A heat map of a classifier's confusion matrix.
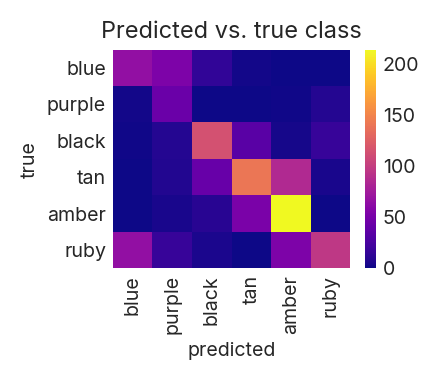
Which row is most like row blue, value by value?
purple
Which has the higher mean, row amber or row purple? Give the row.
amber
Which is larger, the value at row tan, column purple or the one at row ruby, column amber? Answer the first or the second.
the second
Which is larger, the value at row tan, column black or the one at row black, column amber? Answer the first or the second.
the first
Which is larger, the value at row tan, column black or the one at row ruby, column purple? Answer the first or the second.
the first
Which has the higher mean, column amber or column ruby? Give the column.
amber
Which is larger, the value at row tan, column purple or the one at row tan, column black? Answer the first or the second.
the second
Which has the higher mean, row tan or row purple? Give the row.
tan
